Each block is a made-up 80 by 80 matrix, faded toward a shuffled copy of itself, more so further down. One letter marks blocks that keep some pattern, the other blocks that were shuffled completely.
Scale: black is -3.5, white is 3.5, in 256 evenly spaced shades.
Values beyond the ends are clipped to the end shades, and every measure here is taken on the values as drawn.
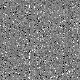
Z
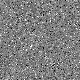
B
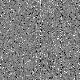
Z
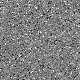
B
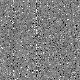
Z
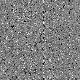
Z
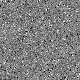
B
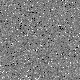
B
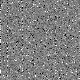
Z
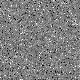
B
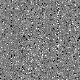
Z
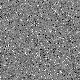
B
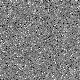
B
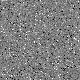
B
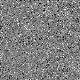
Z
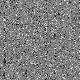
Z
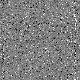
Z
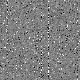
Z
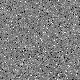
B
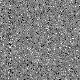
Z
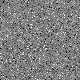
B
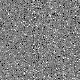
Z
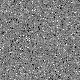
B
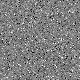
B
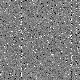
Z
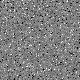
B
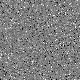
B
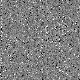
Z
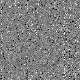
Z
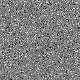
B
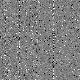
Z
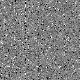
Z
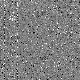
Z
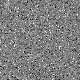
B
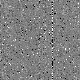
Z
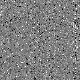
Z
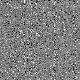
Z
